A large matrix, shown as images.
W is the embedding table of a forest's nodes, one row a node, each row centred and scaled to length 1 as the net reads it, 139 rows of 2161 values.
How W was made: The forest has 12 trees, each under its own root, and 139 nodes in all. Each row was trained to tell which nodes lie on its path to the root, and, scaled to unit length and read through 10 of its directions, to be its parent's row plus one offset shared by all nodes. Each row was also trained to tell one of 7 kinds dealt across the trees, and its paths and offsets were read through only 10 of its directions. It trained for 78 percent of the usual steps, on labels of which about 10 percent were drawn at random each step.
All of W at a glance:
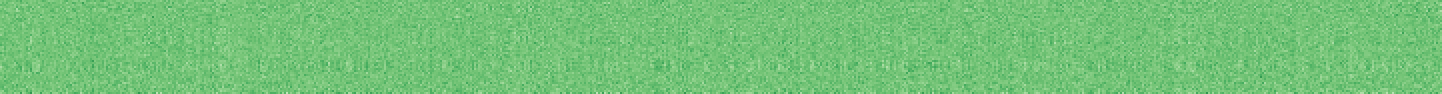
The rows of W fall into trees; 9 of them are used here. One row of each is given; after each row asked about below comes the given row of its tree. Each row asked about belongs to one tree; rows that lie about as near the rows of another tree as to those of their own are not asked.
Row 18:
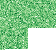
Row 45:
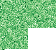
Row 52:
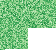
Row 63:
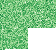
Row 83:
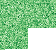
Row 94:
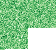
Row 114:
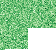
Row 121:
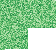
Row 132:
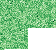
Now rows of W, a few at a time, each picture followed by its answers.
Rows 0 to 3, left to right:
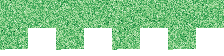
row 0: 18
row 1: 63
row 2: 114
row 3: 94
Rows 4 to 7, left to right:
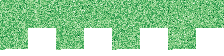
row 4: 52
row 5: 18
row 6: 94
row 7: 83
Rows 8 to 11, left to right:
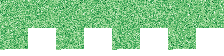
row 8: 18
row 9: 94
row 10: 114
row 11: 114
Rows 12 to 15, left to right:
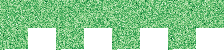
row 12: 18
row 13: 45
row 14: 18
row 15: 83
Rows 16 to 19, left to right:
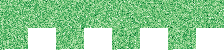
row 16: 18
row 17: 94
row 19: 45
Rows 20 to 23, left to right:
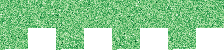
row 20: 52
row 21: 83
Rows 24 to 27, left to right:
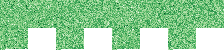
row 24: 45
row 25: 45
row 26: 83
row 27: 18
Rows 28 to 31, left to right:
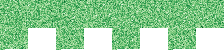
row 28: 114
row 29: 114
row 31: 114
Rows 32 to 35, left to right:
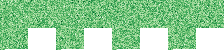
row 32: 45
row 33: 83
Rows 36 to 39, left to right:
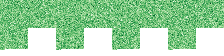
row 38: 18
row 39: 94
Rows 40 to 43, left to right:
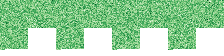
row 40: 45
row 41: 18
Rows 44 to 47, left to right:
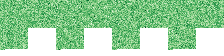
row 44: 52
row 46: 94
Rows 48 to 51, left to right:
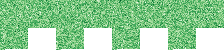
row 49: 114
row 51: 45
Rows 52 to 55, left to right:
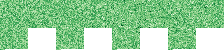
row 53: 94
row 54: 63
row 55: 63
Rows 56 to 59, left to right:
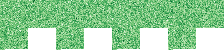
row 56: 18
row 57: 18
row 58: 83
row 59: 52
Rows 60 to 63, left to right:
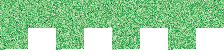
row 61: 83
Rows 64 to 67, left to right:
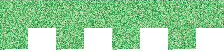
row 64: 83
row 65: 83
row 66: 18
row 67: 83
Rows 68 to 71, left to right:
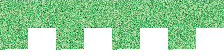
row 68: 114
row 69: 45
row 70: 114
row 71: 94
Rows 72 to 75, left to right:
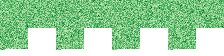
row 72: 52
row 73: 45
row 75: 45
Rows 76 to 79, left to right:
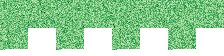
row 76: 114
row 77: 63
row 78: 114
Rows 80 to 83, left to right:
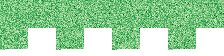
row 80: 18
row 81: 83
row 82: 114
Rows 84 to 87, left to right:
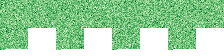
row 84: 83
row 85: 45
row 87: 45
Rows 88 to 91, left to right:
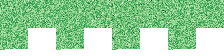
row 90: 114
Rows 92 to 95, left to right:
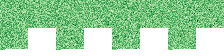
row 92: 52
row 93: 63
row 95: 94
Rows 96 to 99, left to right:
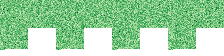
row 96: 114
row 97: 94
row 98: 52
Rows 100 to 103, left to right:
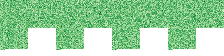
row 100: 52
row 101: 52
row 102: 94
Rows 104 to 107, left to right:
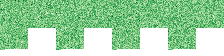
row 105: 114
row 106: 94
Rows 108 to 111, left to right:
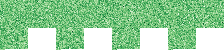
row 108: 18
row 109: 18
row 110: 83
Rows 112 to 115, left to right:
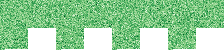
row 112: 83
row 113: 45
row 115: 114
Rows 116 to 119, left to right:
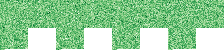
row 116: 83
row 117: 114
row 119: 18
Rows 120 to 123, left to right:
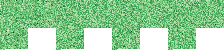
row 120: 18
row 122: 114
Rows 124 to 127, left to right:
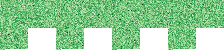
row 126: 83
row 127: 52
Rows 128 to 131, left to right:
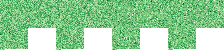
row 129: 18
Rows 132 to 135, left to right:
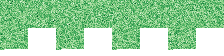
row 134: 132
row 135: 63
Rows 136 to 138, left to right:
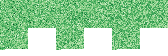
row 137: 52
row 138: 94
